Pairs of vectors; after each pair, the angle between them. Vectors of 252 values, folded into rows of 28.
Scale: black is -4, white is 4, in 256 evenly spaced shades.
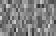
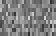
orthogonal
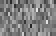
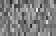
nearly parallel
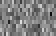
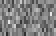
nearly opposite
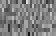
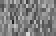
partly opposed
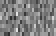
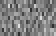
orthogonal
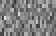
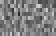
partly opposed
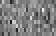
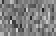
nearly opposite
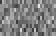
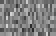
partly aligned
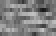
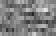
nearly opposite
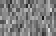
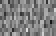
orthogonal
